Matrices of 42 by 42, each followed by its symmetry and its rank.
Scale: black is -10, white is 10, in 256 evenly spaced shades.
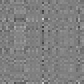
neither, rank three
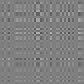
neither, rank one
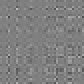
antisymmetric, rank two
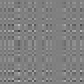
neither, rank one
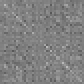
symmetric, rank five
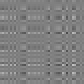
neither, rank one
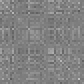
symmetric, rank five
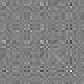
symmetric, rank three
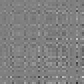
antisymmetric, rank two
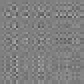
antisymmetric, rank two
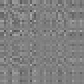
antisymmetric, rank two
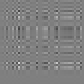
neither, rank one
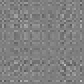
symmetric, rank three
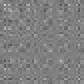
symmetric, rank three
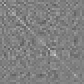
symmetric, rank five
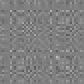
symmetric, rank three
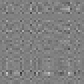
neither, rank three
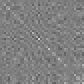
symmetric, rank five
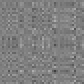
neither, rank three
